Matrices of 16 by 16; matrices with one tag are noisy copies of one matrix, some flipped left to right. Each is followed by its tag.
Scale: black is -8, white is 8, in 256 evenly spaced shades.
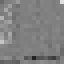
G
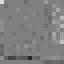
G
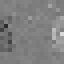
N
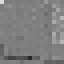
G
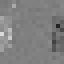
N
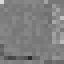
G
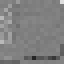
G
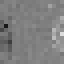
N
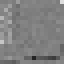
G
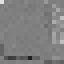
G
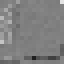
G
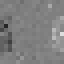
N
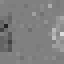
N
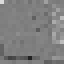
G
